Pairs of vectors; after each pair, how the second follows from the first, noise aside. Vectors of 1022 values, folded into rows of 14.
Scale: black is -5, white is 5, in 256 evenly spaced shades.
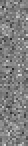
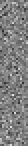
shuffled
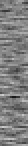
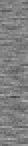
shrunk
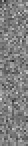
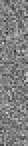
shuffled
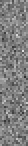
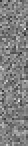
shuffled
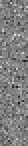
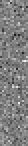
negated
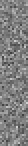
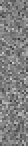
shuffled
